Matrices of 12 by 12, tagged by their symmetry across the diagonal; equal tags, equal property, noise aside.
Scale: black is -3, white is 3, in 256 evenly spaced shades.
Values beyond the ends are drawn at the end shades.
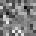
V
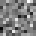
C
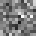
V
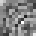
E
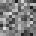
V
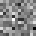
V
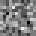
C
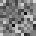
E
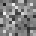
E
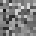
C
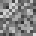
E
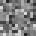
C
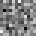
V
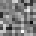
C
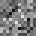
E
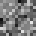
E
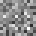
E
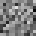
V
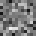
V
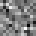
C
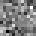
C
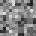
E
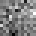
C
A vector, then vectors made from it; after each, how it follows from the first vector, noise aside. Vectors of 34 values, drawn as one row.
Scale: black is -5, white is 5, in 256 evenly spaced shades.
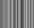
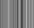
partly zeroed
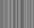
shrunk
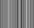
partly zeroed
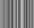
negated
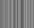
shrunk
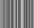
negated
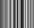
scaled up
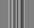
partly zeroed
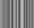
negated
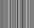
partly zeroed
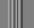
partly zeroed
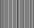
partly zeroed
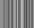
negated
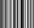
scaled up
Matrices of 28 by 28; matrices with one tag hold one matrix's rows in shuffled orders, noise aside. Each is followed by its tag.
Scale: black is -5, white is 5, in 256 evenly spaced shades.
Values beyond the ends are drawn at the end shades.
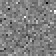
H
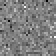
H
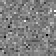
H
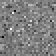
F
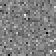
H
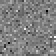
H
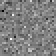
F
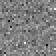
H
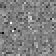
F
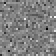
H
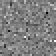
H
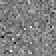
F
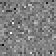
F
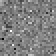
F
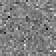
H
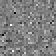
F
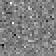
F
